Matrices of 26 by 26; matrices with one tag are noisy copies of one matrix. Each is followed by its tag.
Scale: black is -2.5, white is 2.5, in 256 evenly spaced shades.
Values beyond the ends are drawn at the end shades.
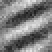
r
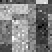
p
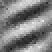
r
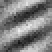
r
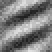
r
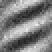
r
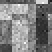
p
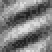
r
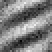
r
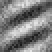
r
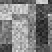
p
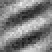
r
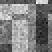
p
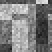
p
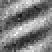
r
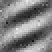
r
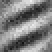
r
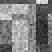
p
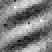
r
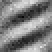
r
